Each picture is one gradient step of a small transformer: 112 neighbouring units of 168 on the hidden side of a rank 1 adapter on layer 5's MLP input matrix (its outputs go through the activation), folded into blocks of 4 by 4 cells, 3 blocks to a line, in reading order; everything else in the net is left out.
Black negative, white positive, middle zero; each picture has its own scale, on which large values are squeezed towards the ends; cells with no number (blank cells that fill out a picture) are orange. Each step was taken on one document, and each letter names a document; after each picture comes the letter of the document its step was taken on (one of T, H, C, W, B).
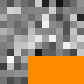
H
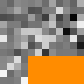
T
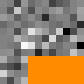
T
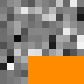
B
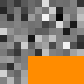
H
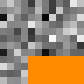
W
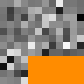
B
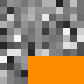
B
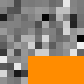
W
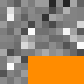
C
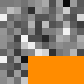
T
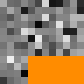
H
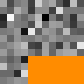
W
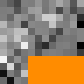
T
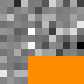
C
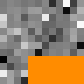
T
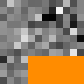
W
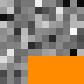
W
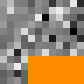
W
